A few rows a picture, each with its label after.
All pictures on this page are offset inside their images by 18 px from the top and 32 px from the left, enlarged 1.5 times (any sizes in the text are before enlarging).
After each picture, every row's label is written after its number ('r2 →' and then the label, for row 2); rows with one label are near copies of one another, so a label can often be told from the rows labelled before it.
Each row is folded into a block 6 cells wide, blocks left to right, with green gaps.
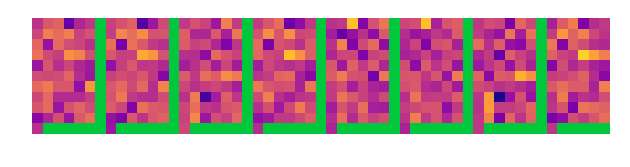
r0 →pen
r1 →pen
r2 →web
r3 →pen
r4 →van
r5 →van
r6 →web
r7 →pen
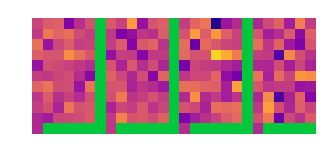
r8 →pen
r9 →van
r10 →pen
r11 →web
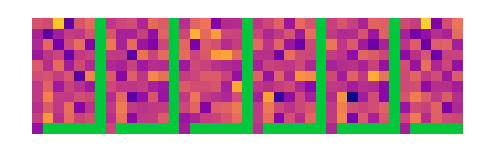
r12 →van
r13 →web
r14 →pen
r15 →web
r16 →web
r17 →van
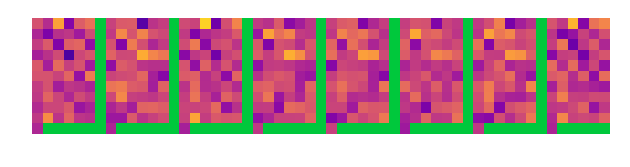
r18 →van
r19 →pen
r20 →van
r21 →pen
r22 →pen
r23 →pen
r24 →pen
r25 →van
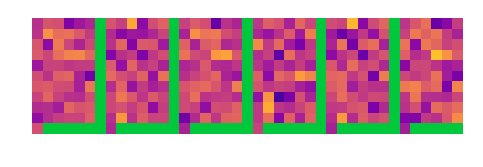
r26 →pen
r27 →van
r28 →pen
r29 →web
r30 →van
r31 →pen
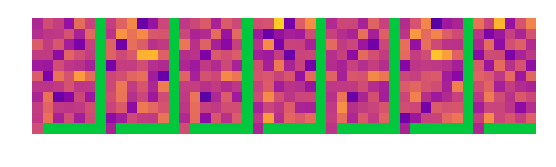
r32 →web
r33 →pen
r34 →web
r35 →van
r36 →web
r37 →pen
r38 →van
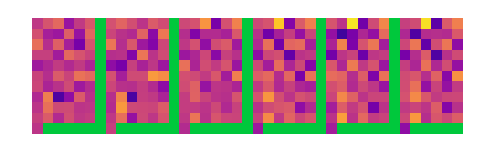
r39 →web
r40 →web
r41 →van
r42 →van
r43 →van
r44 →van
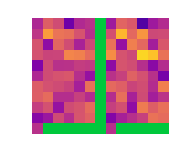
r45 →pen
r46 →pen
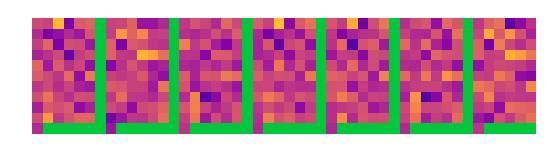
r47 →van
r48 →pen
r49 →web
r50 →van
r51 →van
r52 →web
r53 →pen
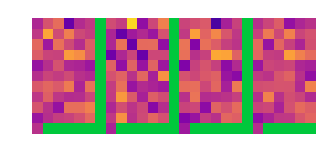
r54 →pen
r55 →van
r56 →pen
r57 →pen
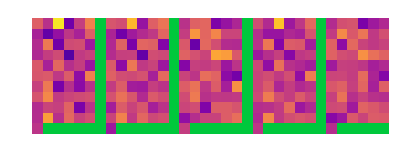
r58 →van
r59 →van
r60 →pen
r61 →van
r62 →pen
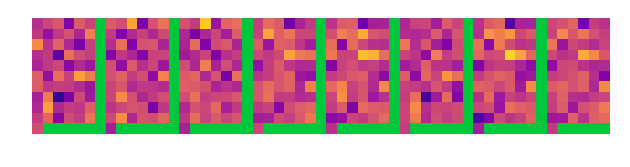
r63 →web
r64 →van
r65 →van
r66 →pen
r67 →pen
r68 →web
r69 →pen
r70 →pen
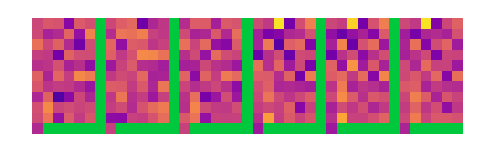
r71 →web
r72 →pen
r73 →web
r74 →van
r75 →van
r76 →van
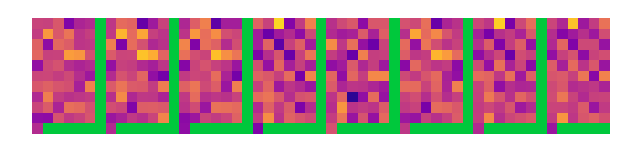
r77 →pen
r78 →pen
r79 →pen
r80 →van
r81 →web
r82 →pen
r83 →van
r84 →van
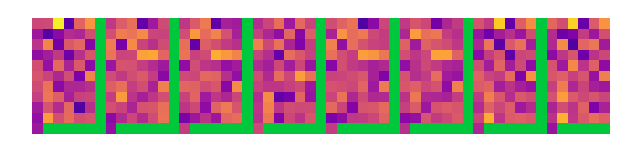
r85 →van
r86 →pen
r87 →pen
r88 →web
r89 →pen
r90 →pen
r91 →van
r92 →van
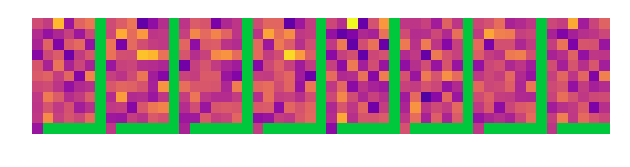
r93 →van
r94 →pen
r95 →pen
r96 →pen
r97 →van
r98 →web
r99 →pen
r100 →van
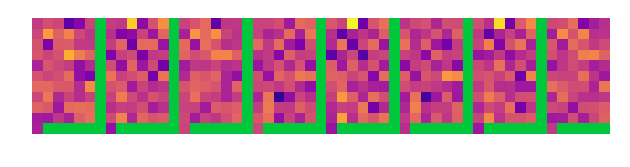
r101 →pen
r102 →van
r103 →pen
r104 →web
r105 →van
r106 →web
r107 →van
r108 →pen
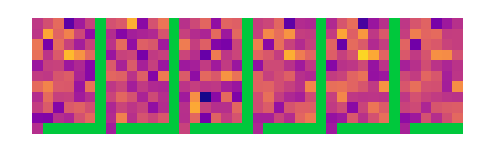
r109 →pen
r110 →van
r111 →web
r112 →pen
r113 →pen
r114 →pen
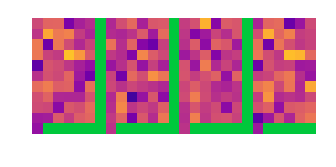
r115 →pen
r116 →web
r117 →van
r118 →pen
